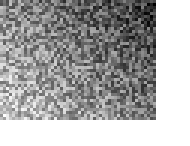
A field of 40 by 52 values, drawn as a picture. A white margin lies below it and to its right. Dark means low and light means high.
Odd rows or columns: none. Ninth with the highest average: bottom left. Slope: up to the bottom left. Ninth with the lowest average: top right. Stripes: none. Grain: fine.
